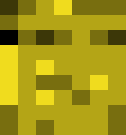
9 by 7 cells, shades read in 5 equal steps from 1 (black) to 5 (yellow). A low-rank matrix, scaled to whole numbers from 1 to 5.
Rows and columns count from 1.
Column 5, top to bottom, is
3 4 4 4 4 4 3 4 4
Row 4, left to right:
5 4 4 4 4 4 4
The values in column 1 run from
1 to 5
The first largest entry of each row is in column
4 2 5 1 1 1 1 2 2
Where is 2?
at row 1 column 1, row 3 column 3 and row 3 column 7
